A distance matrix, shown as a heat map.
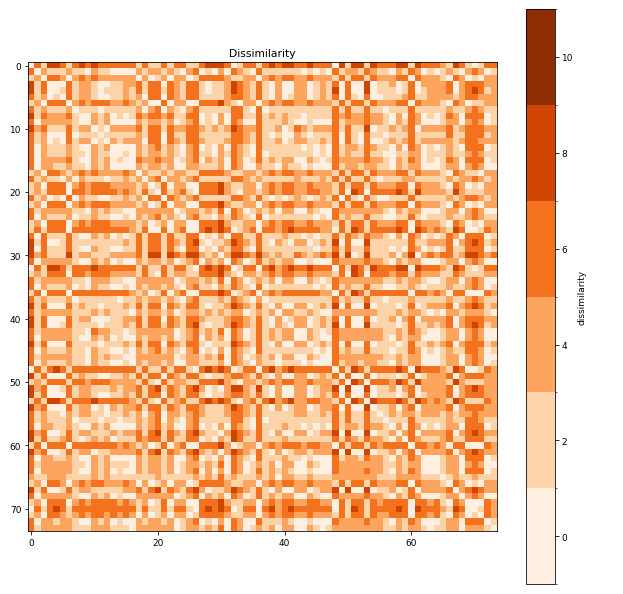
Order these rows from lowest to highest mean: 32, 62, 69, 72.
62, 72, 69, 32
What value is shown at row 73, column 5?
4
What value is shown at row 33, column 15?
4
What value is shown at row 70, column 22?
2
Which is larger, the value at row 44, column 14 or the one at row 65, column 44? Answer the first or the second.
the second
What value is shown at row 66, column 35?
4
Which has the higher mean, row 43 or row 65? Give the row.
65
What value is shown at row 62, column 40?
4
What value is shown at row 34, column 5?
4
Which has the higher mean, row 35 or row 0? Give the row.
0
